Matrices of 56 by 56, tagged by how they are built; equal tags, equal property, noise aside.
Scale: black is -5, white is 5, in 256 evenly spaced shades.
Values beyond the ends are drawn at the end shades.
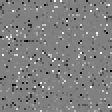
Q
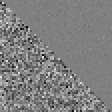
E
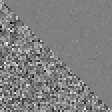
E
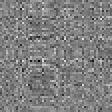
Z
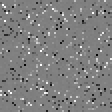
Q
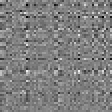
Z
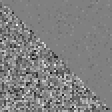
E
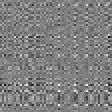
Z
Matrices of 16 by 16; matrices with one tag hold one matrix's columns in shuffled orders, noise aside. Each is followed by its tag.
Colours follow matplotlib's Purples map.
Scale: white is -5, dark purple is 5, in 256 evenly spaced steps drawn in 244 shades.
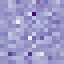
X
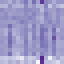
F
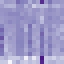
F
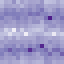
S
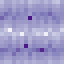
S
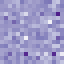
X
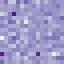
X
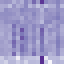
F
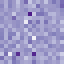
X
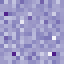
X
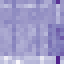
F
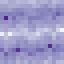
S
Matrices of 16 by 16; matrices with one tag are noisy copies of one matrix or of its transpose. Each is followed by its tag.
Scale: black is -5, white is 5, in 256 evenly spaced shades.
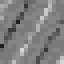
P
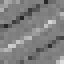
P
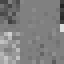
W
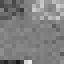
W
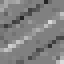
P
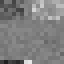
W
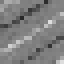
P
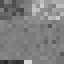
W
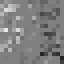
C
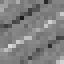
P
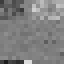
W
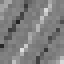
P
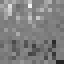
C
